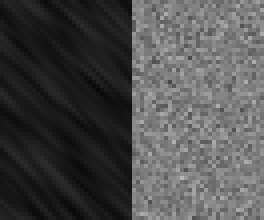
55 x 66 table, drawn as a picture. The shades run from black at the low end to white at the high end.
It is made of 1 by 2 panels. Panel 1,1: very low, slanting down to the right, faint in contrast. Panel 1,2: middling, fine-grained.
